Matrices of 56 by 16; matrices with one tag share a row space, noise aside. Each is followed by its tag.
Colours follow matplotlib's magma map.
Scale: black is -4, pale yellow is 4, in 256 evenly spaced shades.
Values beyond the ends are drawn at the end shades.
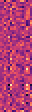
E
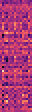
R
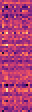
R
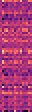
R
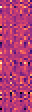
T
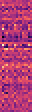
R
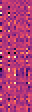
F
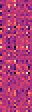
F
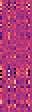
F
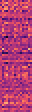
R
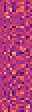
E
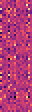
F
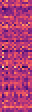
R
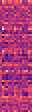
R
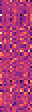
T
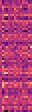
R
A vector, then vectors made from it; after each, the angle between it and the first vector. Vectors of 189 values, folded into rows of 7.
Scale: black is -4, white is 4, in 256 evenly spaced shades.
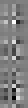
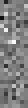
partly aligned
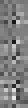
nearly opposite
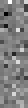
orthogonal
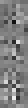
nearly opposite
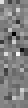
orthogonal
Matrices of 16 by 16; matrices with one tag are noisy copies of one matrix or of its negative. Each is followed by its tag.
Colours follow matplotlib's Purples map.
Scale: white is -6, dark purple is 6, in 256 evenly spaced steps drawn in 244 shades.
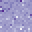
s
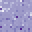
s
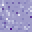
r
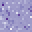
r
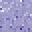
s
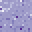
s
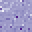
s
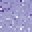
s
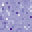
r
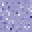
r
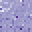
s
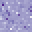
r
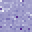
s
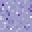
r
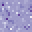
r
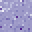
s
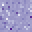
r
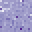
s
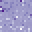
s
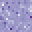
r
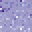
s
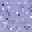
r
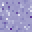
r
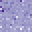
s
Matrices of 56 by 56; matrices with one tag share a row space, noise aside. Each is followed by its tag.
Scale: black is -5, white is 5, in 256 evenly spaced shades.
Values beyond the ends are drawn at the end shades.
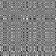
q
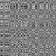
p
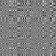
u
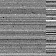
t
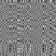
u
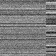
t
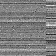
t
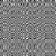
q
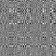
u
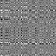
p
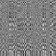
u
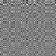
q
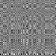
q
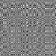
q
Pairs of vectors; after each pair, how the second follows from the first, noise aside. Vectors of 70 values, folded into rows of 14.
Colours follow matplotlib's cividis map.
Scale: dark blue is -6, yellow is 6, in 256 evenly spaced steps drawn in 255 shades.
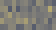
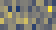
scaled up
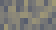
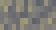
negated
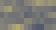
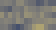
negated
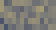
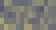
negated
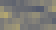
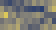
scaled up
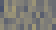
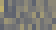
negated
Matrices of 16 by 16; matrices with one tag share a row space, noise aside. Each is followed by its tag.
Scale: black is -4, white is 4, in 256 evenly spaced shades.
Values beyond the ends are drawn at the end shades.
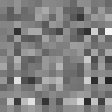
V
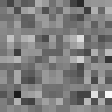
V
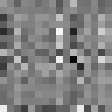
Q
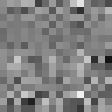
V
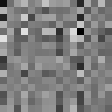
Q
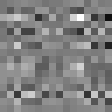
V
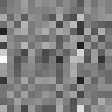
Q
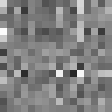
Q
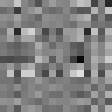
V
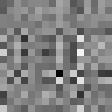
Q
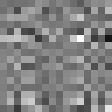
V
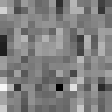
Q
